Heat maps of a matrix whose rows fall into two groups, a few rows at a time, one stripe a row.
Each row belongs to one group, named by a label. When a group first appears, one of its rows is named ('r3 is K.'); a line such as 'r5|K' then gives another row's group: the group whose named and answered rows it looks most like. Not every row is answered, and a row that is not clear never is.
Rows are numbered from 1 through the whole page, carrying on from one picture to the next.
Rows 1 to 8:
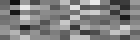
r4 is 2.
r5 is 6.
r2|2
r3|6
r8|2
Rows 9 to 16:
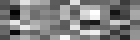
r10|6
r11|6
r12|6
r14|2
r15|6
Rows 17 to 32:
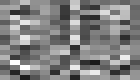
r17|2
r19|6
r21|2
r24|2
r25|2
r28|6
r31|6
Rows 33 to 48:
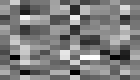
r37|2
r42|2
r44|6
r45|2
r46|6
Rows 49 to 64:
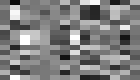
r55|2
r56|2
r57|2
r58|6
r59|2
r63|6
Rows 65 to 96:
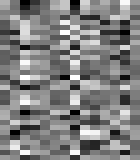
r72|2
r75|2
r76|6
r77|2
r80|2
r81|6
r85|2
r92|6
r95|2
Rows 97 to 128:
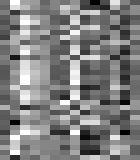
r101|2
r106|2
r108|6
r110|2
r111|2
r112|2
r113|2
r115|2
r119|2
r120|6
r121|6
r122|2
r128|6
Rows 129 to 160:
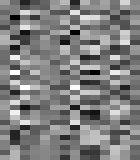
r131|2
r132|6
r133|6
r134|2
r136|6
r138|6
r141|2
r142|6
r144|6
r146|2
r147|6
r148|2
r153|2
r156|6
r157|6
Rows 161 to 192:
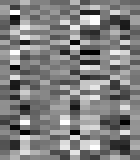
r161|2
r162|6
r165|6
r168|2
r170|2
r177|6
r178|6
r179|2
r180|6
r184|6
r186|6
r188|2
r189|6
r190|6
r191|2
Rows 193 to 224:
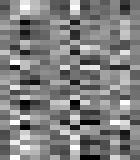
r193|2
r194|2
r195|2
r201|2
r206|6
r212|2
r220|2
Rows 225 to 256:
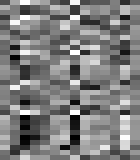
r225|2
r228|2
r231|6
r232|6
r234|6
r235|2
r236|6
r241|2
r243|6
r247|2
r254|6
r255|6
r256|2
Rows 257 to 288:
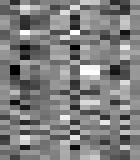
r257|6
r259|6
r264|6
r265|6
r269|2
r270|6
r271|6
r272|6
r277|6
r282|2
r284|2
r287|6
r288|6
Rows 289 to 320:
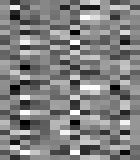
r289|6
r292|6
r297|2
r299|2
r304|2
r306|6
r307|6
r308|2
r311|2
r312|6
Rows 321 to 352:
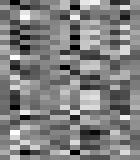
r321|6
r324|2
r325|6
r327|6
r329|6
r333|6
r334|6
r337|2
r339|6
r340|6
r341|6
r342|6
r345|6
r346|2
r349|2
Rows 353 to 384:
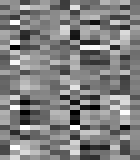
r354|2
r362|6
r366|2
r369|2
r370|2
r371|6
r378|2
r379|6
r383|2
